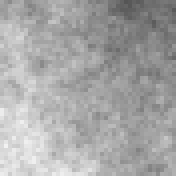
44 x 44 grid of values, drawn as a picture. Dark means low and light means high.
The texture is blotchy. No regular stripes run through it. The bottom left is the ninth with the highest average. The top right is the ninth with the lowest average. No single row or column stands out from its neighbours. There is an overall slope up to the bottom left.
